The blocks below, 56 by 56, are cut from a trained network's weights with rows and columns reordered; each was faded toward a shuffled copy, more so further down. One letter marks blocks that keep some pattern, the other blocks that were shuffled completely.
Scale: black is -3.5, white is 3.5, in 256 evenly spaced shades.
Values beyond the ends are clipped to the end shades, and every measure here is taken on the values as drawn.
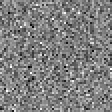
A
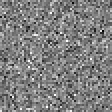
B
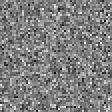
A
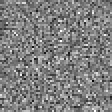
A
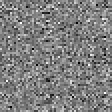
A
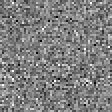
A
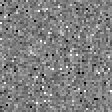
B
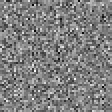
A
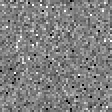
B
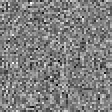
A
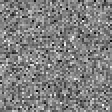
B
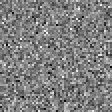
B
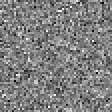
B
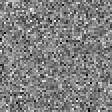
B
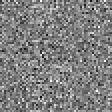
A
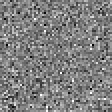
A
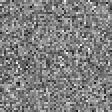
B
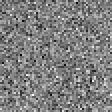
B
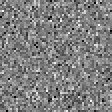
A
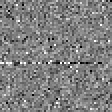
A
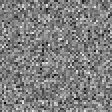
A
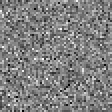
A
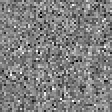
A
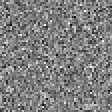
A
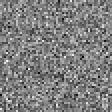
A
